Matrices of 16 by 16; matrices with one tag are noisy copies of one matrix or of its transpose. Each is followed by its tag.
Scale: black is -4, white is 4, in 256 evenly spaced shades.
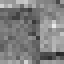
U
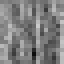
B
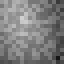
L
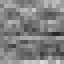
B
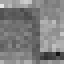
U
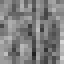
B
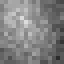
L
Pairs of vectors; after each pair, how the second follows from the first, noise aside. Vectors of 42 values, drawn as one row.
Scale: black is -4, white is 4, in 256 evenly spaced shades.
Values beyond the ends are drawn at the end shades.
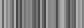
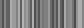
wrapped around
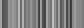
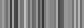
wrapped around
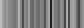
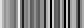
scaled up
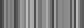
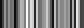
scaled up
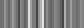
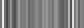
shuffled
